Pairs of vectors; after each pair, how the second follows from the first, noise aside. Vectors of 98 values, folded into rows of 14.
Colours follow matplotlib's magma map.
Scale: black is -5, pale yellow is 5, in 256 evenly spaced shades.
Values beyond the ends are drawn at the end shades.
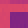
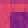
copied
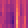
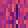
sign-scrambled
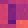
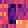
scaled up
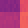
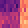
scaled up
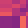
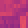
shrunk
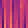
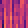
copied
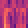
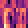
scaled up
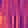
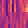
reversed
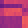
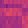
shrunk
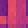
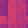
shrunk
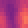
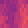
shrunk
